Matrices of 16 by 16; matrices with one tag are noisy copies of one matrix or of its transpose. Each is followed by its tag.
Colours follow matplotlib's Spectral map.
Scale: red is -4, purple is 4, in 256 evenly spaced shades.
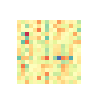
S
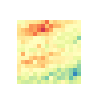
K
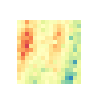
K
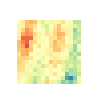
K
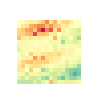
K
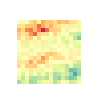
K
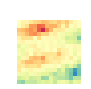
K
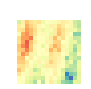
K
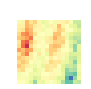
K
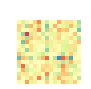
S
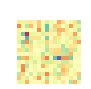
S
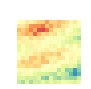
K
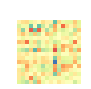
S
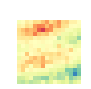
K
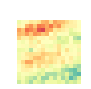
K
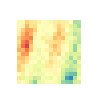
K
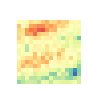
K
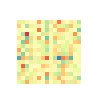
S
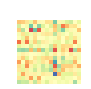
S
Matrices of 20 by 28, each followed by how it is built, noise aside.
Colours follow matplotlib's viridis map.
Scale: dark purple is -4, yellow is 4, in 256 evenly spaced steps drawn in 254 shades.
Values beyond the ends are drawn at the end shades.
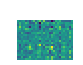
low rank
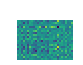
low rank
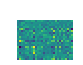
low rank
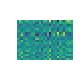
low rank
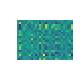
low rank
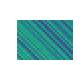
Toeplitz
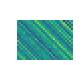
Toeplitz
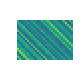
Toeplitz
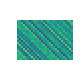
Toeplitz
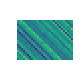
Toeplitz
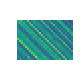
Toeplitz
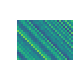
Toeplitz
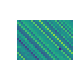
Toeplitz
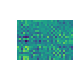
low rank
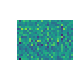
low rank
